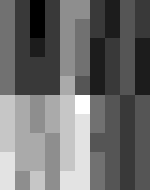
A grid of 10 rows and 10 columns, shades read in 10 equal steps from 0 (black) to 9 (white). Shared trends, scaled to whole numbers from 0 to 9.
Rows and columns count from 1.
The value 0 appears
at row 1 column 3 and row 2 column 3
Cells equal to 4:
12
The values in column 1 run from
4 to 8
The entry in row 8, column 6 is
8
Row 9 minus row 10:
0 1 -1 0 -1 0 0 0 0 0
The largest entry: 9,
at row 6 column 6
